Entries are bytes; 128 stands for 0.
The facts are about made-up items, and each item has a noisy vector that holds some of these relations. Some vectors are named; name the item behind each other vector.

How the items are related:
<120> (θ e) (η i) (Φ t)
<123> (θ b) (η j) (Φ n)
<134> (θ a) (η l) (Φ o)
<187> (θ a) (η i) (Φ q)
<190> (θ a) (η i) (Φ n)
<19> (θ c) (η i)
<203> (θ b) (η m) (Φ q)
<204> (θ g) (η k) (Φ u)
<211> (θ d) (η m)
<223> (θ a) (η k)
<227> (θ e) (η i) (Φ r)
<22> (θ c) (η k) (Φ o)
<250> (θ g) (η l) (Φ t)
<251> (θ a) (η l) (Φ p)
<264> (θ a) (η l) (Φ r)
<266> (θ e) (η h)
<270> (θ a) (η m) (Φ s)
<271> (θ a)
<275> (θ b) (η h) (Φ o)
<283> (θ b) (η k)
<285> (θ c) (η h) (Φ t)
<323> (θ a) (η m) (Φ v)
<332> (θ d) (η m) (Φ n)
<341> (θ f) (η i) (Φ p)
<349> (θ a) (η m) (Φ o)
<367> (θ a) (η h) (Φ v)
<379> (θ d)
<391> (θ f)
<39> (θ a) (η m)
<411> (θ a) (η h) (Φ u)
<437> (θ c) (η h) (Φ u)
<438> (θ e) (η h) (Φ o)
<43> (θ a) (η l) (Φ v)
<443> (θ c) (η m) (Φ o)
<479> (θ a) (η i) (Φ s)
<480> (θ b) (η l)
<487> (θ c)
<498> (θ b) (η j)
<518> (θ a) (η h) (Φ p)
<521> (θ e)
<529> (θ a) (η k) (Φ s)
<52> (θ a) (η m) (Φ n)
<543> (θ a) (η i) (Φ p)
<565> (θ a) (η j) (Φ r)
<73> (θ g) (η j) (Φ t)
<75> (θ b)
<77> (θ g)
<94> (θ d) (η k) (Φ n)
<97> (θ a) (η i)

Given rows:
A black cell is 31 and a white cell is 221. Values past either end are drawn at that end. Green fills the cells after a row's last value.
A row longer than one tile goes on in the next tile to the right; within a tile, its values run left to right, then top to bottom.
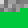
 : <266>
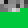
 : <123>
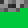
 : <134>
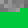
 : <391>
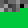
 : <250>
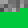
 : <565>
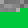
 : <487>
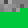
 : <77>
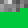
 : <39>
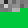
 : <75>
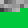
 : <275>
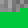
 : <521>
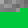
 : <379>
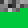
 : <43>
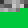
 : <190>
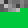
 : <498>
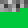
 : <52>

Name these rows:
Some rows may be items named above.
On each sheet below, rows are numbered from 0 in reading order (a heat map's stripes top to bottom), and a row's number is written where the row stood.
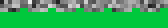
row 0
<120>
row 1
<94>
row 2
<190>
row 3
<285>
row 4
<275>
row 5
<43>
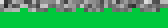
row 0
<94>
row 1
<227>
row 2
<285>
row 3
<565>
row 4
<73>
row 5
<323>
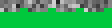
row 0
<203>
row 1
<529>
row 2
<97>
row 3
<251>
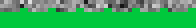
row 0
<443>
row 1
<266>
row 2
<275>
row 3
<190>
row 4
<264>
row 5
<19>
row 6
<438>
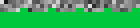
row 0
<283>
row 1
<22>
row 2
<223>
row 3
<480>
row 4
<285>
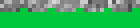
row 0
<349>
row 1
<367>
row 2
<437>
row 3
<204>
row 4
<270>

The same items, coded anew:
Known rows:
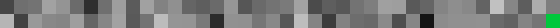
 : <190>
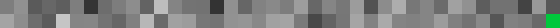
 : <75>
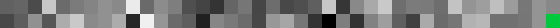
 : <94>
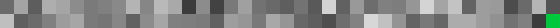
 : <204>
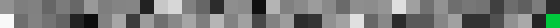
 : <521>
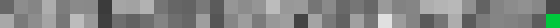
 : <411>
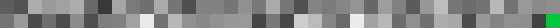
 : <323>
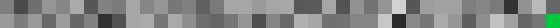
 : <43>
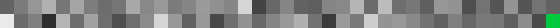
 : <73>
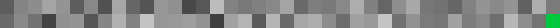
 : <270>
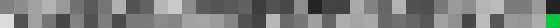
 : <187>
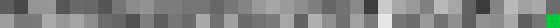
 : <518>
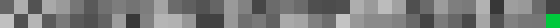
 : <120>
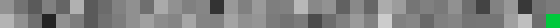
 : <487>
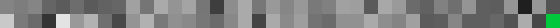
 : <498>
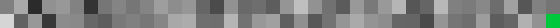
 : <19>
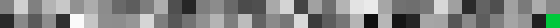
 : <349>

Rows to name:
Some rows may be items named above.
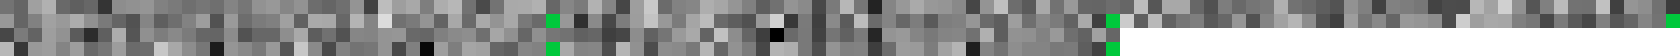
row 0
<518>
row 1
<565>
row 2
<120>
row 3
<190>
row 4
<283>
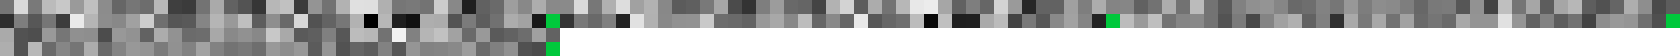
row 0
<349>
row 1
<349>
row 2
<285>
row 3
<264>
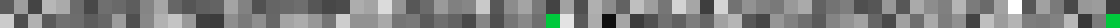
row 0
<120>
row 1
<250>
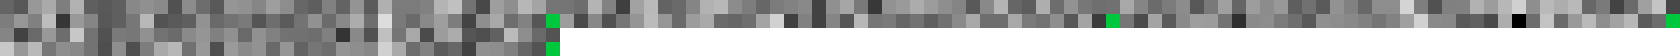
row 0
<367>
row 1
<565>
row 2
<251>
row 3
<285>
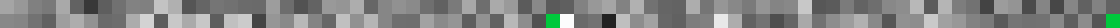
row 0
<203>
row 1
<73>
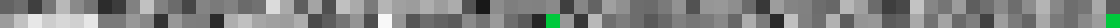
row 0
<275>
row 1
<479>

